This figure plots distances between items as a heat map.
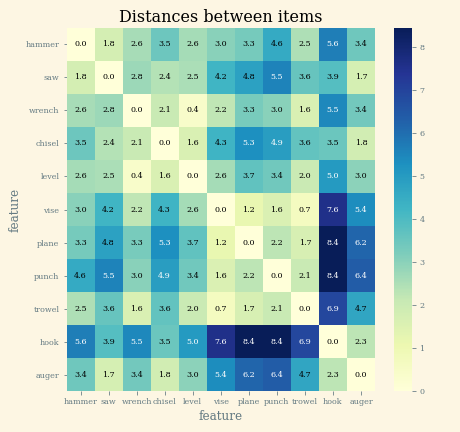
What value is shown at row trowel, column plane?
1.7
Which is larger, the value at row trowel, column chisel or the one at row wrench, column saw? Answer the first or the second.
the first
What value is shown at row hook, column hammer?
5.6
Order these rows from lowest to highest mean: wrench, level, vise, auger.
level, wrench, vise, auger
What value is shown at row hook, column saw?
3.9
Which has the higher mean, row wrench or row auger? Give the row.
auger
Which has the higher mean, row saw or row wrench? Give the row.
saw
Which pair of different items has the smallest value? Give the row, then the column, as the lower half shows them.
level, wrench
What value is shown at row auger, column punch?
6.4
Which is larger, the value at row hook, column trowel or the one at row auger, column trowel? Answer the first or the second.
the first
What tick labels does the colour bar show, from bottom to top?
0, 1, 2, 3, 4, 5, 6, 7, 8
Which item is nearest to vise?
trowel
